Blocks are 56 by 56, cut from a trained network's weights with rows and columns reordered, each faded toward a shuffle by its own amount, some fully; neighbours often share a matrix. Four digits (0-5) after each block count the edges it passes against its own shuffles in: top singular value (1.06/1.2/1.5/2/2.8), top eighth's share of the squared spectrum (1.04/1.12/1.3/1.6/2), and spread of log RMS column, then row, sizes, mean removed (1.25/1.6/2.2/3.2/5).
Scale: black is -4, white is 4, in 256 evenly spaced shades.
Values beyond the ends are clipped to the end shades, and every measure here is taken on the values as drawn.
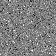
0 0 0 0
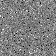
0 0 0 0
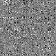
3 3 2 1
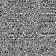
3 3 0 2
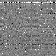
4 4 0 2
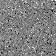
0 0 0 0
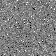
1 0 0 0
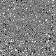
2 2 1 1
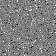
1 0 0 0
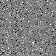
1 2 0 0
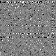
3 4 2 2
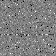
2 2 0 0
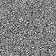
2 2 0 0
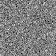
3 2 0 0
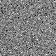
1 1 0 0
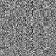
3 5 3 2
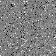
2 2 1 1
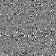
2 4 2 2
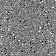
0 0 0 0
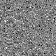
2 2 0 1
